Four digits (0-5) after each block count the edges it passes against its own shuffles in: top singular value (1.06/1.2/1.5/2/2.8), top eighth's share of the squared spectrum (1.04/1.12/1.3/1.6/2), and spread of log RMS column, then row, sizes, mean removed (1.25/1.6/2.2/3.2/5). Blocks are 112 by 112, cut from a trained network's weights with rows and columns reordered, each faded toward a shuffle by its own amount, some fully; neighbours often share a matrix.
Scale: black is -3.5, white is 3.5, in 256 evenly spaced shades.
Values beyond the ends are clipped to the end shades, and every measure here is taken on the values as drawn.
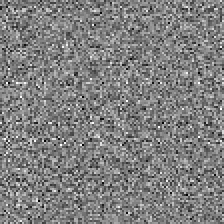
4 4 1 2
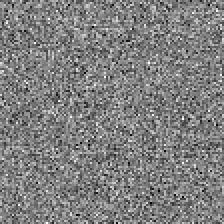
2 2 1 1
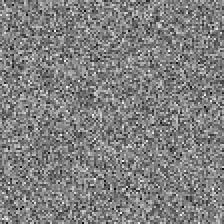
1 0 0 0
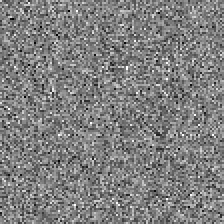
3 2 1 1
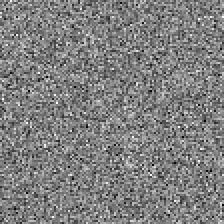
0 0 0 0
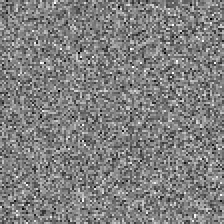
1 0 0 0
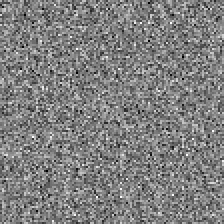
2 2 1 0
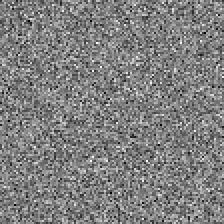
0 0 0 0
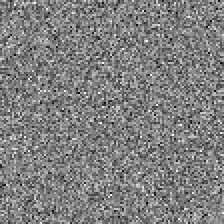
0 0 0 0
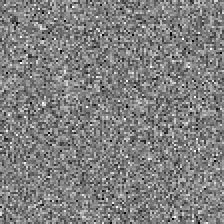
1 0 0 0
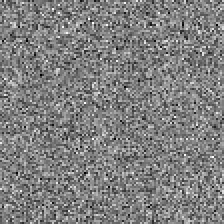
3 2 0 2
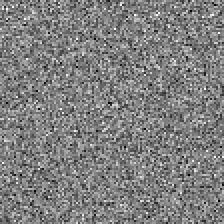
0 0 0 0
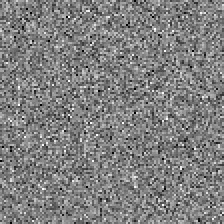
0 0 0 0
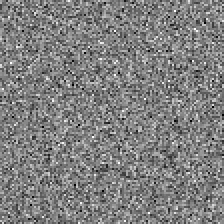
2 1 0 0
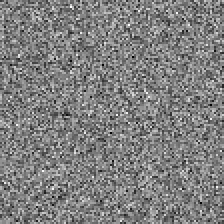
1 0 0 0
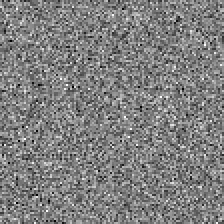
3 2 0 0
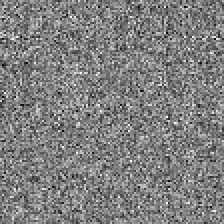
3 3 2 2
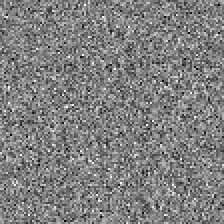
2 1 0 0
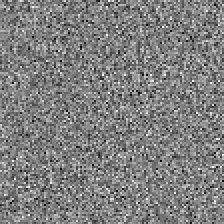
3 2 1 1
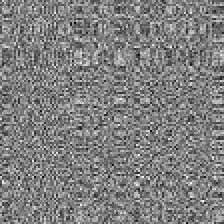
5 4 3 1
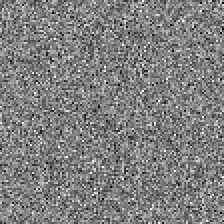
1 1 0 0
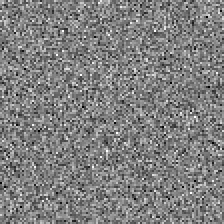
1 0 0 0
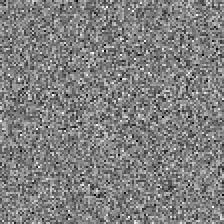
2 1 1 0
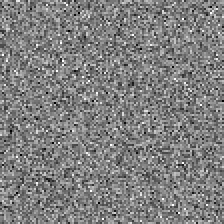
2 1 0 0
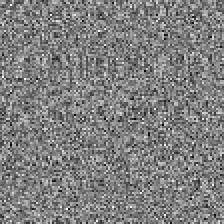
4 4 1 2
